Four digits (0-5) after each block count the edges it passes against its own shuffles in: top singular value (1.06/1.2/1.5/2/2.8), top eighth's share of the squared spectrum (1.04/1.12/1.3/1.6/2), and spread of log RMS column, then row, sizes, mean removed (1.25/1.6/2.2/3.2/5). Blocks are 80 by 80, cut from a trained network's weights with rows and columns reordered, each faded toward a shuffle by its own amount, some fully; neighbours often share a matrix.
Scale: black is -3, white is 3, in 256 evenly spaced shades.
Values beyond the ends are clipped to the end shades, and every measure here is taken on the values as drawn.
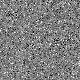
0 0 0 0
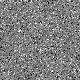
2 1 0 1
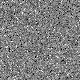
0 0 0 0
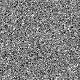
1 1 0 0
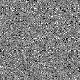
3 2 0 2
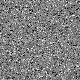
0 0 0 0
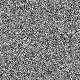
1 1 0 0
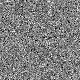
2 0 0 0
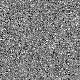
2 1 0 0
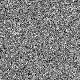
1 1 0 0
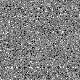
3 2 0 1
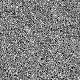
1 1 0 0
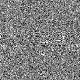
3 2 0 2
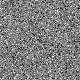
2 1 0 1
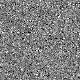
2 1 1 1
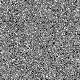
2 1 1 1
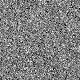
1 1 0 0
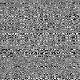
4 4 1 4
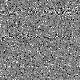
3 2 0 2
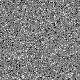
2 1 0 0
